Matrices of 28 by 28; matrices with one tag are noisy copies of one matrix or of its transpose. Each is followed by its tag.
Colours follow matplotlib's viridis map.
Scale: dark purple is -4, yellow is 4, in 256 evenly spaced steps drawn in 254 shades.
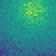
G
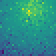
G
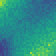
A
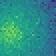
G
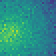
G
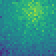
G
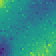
A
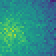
G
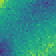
A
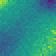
A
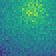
G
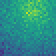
G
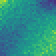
A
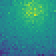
G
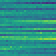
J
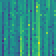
J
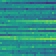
J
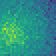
G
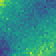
A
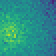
G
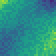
A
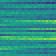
J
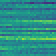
J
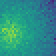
G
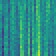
J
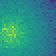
G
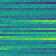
J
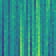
J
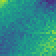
A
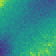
A
